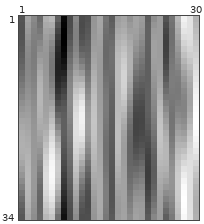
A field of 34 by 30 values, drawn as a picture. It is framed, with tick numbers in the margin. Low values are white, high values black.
Ninth with the highest average: top left. Grain: streaks running down. Histogram: bell-shaped.
